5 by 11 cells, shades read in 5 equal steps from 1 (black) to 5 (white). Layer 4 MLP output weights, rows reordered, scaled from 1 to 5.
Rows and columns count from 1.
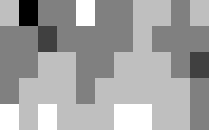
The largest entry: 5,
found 5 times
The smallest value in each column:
3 1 2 3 3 3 3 4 3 3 2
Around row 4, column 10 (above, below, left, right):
3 4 4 3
